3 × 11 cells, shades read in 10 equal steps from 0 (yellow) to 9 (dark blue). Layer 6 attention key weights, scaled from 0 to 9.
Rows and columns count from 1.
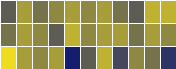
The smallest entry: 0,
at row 3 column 1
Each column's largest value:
6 3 5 6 9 6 3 7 6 5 8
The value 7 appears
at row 3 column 8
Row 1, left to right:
6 3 5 4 3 4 3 5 6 2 2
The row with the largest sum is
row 3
